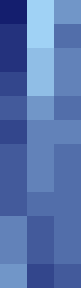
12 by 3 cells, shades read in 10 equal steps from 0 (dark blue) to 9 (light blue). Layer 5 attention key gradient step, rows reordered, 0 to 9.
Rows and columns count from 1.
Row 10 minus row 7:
2 -2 0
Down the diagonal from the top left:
0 9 5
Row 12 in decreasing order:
6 3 2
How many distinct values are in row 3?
3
